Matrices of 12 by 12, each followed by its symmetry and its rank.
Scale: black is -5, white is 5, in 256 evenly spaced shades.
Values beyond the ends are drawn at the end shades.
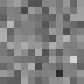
antisymmetric, full rank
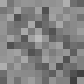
symmetric, full rank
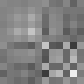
symmetric, rank two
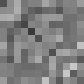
symmetric, full rank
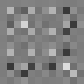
symmetric, rank two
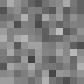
antisymmetric, full rank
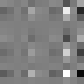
neither, rank one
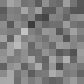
antisymmetric, full rank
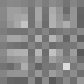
symmetric, rank two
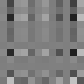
neither, rank one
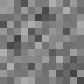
symmetric, full rank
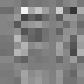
neither, rank two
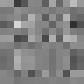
neither, rank two
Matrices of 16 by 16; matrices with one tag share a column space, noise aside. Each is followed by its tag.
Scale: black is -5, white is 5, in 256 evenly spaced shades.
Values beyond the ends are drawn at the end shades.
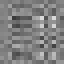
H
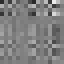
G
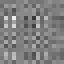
H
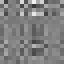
G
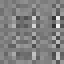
H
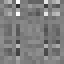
G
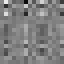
G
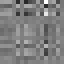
G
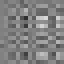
H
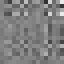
G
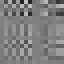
G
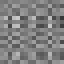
H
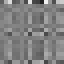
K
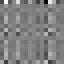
K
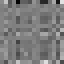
K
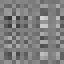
H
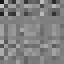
G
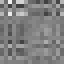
G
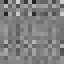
G
